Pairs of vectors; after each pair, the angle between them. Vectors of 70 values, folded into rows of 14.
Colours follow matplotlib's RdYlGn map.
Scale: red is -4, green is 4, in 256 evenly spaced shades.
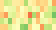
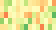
nearly parallel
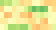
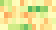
nearly parallel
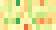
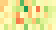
partly opposed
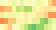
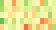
partly opposed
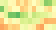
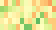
orthogonal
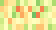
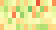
nearly opposite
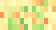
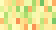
orthogonal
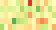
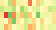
partly aligned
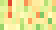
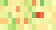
orthogonal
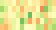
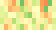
partly aligned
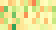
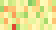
nearly opposite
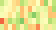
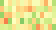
partly aligned
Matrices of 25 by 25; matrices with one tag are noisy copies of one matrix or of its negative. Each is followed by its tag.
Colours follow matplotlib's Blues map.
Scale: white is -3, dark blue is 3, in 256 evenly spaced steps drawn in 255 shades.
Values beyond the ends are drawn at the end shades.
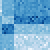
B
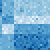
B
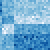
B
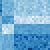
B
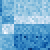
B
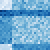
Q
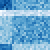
Q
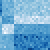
B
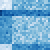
Q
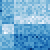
B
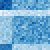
Q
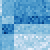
B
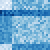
Q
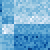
B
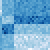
B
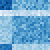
Q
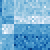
B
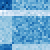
Q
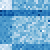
Q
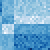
B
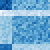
Q
